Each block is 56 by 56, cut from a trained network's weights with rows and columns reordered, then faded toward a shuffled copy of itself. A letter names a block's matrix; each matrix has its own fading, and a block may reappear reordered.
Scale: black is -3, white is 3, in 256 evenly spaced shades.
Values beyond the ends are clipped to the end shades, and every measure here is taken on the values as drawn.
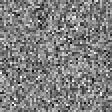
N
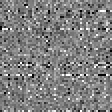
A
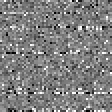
A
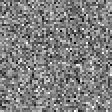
N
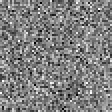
N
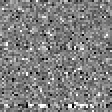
A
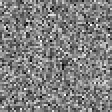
N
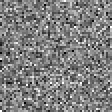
N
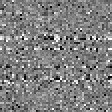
A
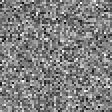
N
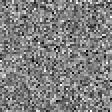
N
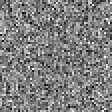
N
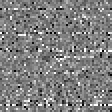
A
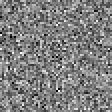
N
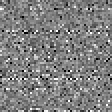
A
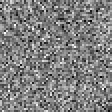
N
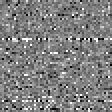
A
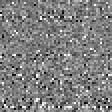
A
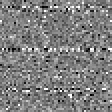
A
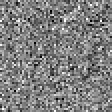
N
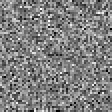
N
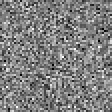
N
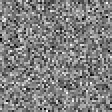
N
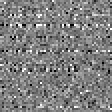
A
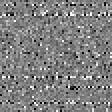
A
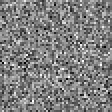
N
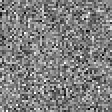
N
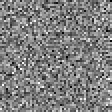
N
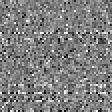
A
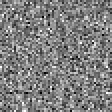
N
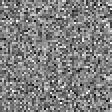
N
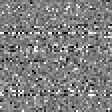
A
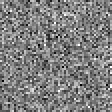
N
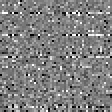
A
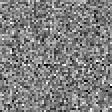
N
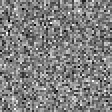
N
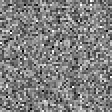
N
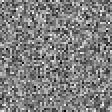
N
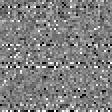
A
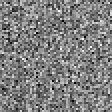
N
